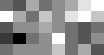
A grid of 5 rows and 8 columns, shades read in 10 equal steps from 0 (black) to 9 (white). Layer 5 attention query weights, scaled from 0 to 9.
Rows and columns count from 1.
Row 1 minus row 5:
0 -2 1 -1 -2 2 2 6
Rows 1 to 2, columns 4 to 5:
4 5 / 7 5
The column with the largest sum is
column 5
